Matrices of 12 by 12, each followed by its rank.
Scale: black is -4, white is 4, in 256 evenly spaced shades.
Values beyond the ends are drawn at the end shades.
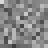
full rank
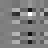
one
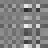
one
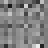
two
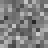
full rank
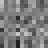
two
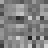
two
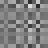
one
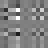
one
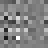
two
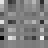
one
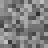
full rank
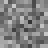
full rank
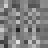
two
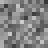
full rank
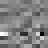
two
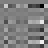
one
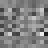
two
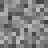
full rank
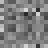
two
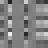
one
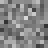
full rank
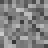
full rank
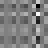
one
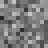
full rank
